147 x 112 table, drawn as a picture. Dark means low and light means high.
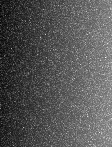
No single row or column stands out from its neighbours. No regular stripes run through it. There is an overall slope up to the right.
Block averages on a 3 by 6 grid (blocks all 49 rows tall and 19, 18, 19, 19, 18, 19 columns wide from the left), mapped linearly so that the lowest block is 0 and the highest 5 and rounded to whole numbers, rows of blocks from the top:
0 1 2 3 4 5 | 0 1 2 3 4 5 | 0 1 2 3 4 5
